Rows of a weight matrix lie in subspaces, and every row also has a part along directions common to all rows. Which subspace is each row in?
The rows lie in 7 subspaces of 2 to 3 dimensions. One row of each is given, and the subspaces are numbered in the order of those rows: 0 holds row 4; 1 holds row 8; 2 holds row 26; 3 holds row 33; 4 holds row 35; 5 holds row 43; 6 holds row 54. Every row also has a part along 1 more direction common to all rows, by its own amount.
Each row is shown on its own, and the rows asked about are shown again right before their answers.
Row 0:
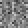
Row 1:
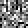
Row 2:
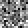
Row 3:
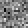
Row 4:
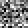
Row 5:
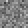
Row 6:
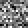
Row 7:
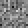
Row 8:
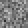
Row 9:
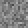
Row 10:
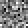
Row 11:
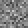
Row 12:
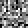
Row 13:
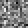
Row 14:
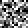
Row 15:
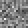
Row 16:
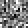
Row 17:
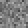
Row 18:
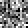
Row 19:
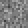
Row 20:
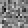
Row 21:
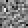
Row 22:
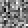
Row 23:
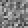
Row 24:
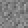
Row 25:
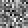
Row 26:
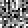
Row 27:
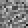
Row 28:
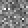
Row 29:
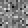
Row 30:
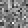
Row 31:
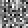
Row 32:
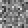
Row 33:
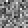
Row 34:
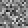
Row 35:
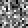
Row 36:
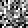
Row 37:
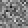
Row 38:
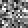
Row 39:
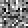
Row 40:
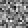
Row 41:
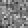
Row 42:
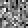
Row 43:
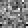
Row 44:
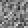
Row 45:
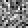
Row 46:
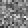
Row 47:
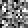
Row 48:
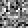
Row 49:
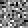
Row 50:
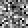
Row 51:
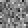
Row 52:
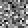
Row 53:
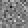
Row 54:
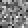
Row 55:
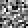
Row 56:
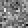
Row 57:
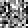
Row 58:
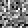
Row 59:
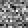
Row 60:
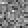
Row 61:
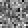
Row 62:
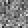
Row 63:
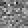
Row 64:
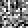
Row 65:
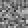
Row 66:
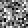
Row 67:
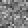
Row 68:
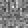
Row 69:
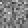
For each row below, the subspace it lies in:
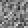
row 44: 0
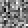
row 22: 4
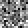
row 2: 4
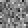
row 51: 5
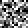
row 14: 6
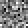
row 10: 5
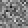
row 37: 2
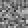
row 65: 4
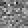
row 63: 3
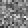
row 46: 6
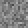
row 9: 0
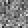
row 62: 3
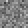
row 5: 3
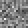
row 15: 4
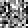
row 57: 4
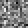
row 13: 4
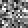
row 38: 6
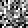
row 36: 3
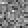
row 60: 3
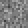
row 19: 1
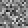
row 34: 2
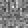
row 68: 2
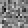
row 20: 6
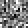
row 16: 1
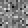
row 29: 4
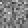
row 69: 1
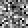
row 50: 4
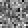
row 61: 5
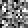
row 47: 6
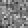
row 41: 6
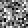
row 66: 1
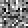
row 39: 3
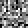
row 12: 6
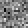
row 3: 1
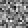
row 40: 0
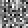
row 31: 2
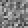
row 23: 0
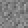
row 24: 0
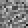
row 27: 5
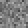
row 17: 5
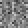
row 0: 1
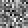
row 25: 2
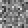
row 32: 6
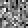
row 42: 3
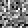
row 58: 3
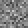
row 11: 2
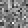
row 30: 1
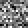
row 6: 0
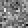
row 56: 1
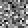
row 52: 4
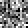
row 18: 5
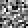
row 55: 5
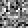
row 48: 2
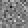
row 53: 2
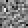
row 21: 5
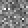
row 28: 4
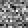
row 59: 0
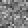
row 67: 6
